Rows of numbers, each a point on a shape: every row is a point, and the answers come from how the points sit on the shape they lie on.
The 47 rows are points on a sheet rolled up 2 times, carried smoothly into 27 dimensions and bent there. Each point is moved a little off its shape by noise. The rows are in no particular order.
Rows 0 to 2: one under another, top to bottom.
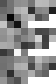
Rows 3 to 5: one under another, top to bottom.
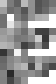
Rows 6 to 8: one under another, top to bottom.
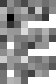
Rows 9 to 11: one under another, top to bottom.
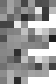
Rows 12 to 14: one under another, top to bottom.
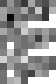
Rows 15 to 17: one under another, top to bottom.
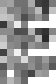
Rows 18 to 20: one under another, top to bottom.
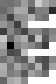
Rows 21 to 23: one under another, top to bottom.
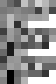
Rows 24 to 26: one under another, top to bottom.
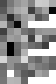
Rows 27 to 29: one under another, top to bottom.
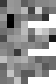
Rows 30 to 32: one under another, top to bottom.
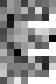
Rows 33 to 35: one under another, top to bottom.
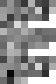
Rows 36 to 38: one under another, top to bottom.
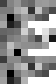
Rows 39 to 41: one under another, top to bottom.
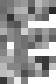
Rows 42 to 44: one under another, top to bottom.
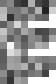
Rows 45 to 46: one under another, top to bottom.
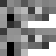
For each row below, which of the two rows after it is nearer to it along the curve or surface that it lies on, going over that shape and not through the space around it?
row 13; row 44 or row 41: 41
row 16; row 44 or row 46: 46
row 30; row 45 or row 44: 45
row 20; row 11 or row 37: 11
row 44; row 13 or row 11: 11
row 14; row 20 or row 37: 20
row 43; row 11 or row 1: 1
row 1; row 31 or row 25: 25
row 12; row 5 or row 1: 1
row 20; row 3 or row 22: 3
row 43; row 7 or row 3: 3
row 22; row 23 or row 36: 23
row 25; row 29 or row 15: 15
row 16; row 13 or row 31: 13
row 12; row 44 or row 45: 45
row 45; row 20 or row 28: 28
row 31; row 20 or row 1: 1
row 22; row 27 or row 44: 27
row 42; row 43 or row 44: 43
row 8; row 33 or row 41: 41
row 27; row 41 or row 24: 24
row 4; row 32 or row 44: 32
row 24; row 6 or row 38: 38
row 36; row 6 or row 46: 46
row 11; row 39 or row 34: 39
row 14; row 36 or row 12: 12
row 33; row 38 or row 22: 22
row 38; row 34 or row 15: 15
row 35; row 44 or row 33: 33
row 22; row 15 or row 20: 15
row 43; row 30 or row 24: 30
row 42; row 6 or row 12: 12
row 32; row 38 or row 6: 6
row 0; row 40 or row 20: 40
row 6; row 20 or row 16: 16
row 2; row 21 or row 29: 21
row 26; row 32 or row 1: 1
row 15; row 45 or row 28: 45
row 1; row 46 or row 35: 35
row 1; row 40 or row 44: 40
